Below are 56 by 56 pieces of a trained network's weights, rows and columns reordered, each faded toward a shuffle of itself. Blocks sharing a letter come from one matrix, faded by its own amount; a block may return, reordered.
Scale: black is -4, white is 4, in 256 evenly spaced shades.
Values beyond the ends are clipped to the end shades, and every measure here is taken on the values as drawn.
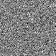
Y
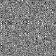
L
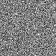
Y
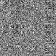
L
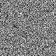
Y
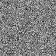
Y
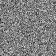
Y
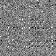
L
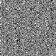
L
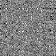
L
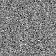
Y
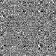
L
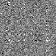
L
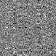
L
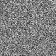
Y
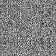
L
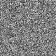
Y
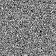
Y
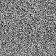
Y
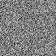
Y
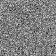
Y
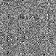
L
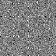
L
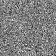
Y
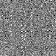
L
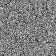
Y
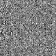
L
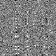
L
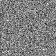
Y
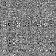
L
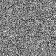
Y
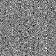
L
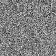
Y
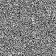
Y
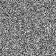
Y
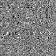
L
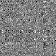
L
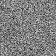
Y
